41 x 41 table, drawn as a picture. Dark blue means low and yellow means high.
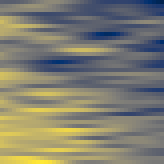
Values change most from cell to cell in the bottom middle. The ninth with the lowest average is the top right. The grain runs across in streaks. The halves do not mirror each other. The field climbs toward the bottom left. The ninth with the highest average is the bottom left.
